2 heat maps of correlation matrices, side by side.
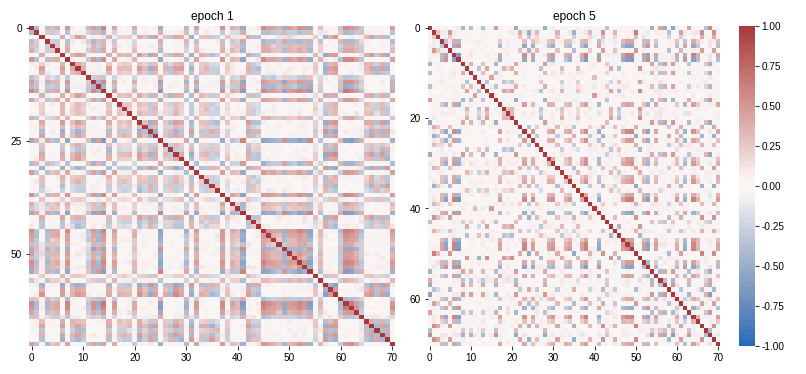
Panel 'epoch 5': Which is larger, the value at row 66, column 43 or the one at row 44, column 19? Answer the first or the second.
the second
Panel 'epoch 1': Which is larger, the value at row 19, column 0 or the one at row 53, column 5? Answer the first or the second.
the second
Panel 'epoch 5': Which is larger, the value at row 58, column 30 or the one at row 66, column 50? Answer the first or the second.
the second
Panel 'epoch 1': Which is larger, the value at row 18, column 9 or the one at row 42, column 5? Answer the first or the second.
the first
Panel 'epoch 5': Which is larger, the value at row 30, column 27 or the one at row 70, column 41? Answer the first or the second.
the first
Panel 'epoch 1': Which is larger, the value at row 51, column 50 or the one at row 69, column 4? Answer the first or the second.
the first
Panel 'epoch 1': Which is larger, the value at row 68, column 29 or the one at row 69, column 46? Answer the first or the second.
the first
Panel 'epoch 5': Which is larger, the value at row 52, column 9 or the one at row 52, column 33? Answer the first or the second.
the second
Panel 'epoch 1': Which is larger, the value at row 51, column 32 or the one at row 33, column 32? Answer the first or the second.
the first
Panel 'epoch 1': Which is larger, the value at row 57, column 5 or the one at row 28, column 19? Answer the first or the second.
the second
